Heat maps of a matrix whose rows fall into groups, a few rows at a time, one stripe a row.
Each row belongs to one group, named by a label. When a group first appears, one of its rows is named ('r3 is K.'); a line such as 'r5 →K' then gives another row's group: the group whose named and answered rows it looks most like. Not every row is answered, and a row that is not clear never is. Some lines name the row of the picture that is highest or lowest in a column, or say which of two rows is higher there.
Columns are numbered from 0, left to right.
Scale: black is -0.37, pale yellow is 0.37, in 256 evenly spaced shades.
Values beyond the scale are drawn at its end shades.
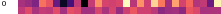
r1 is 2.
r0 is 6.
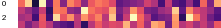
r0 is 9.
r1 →2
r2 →2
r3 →6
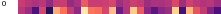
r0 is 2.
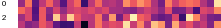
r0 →6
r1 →9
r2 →2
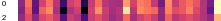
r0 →6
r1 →6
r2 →6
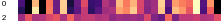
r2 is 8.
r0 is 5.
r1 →5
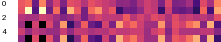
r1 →9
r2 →6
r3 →5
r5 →5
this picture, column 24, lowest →1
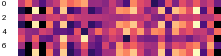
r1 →5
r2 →8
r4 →6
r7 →5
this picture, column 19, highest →4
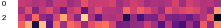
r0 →2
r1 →6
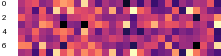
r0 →8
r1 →2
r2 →9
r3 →6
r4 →8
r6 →9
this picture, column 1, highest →6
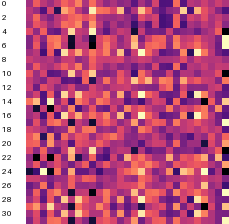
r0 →8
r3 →8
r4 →8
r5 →6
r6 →6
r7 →2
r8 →2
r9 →8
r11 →6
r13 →2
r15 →5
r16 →2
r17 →6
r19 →9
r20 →9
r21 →8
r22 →5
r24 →5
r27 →6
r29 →9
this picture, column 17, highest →11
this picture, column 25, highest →24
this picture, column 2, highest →24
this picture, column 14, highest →22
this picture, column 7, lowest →22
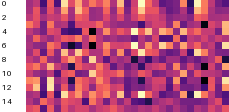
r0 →2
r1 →2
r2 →2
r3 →9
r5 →8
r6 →6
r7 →2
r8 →8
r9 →9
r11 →9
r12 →9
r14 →8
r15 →9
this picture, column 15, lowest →8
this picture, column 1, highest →12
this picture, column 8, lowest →14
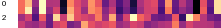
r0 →9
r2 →2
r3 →2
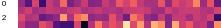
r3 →6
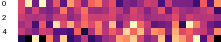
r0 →9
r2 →2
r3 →2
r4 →6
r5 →5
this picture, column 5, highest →3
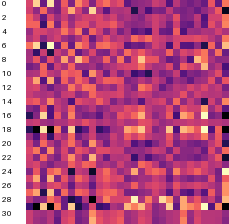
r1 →8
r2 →9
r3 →9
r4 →8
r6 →9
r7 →5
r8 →2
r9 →5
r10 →8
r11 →9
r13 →2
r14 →9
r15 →5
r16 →5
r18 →5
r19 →5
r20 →8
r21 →9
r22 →8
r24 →6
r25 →9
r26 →6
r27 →9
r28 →6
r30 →2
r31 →2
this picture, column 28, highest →24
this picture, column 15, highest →28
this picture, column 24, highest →8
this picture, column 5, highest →8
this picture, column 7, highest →8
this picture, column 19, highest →28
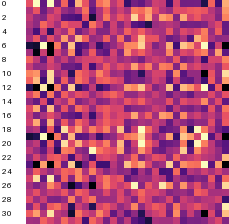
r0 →9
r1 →6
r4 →5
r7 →5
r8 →9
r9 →6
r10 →9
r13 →9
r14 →5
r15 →9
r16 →6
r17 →9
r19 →5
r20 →2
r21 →2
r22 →6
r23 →5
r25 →9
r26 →6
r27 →2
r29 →6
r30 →9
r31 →8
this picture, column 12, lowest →30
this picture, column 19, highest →26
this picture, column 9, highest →21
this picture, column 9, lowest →26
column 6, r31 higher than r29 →Yes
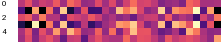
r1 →5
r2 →9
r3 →5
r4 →2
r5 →6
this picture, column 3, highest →2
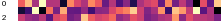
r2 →2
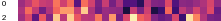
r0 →8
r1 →8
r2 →2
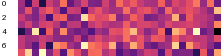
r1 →6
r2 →2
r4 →5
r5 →6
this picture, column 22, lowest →7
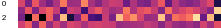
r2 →5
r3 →9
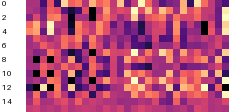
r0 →2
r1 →6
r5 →8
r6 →8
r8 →5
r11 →6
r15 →2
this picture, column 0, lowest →12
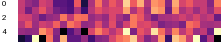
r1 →6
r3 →2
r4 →6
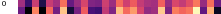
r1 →5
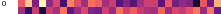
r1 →5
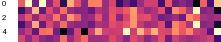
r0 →9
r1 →5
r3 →5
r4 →6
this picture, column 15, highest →4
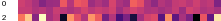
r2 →9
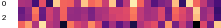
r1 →5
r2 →5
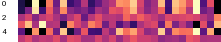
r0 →5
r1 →5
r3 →9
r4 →5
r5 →2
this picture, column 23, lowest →5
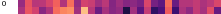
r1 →8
